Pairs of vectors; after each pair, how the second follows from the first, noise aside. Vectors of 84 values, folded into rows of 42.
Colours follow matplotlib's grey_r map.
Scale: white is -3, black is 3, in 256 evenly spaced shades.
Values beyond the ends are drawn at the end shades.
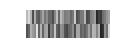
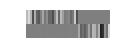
partly zeroed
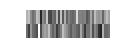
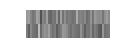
shrunk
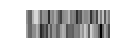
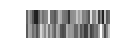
negated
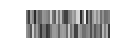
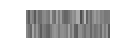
shrunk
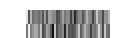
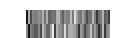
negated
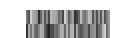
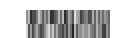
negated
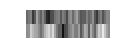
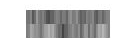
shrunk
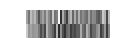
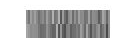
shrunk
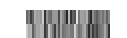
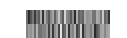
shuffled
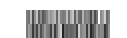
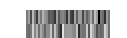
negated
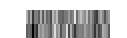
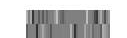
partly zeroed
